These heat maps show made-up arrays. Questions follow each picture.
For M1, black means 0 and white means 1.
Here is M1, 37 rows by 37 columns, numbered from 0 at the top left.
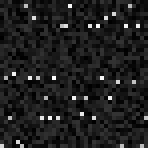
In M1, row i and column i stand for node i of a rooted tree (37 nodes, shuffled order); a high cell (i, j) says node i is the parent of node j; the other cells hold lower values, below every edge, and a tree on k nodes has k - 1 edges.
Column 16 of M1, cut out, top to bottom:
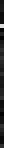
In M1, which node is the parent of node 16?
6
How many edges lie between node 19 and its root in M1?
0
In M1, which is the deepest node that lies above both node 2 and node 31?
6
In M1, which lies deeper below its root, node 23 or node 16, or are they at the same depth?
node 23
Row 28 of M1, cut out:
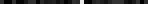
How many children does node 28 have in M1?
1
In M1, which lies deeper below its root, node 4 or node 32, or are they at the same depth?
node 4
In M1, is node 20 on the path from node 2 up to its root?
yes
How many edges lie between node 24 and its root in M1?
3
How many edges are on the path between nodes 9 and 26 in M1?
13
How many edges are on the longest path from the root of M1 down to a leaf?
12
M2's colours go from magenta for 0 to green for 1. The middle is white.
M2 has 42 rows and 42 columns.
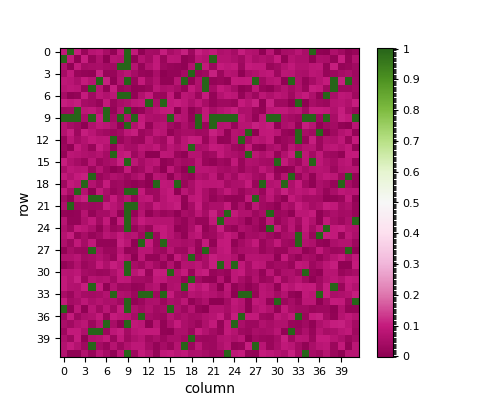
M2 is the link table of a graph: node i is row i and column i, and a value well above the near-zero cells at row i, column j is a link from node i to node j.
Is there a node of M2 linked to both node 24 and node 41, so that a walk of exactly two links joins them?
yes
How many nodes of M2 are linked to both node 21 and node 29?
1
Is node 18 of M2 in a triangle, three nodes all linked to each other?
no
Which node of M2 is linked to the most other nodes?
node 9
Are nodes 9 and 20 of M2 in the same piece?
yes
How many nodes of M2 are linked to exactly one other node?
6
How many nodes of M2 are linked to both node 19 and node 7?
0
